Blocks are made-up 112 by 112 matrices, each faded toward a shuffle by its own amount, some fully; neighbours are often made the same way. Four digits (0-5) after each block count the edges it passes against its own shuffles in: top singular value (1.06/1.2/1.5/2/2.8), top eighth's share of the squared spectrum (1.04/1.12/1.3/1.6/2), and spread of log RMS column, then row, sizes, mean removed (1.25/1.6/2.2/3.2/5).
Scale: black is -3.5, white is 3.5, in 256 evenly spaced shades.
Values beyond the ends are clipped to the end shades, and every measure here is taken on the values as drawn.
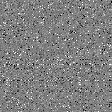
4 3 1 2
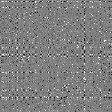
5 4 2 2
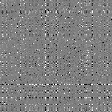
5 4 3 3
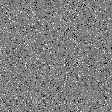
3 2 0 0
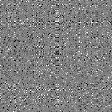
5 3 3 3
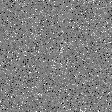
0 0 0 0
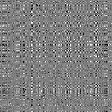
5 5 4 4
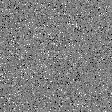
3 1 0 0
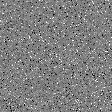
2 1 0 0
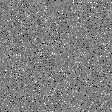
2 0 0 0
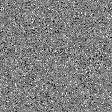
3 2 0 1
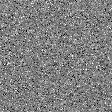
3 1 0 0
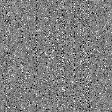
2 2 3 0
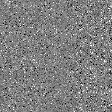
2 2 3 0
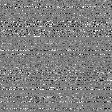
2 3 0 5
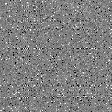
4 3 1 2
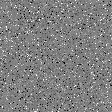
0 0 0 0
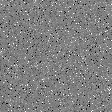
0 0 0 0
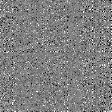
2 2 3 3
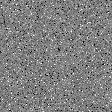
0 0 0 0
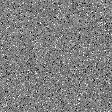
0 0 1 0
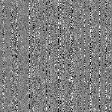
2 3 4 0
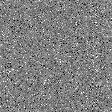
0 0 1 0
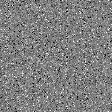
0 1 2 0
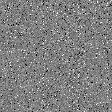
1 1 1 0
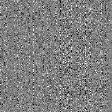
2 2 4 0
